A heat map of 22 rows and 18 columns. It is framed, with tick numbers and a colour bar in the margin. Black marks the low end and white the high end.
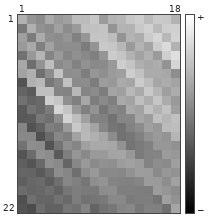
Mirror symmetry: none. Ninth with the highest average: top right. Grain: diagonal, down to the right. Ninth with the lowest average: bottom left. Slope: up to the top right. Average level on the scale: 60%.
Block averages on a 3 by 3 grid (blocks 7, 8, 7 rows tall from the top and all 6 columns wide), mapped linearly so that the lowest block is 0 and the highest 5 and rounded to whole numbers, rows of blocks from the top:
3 4 5
2 3 4
0 2 2
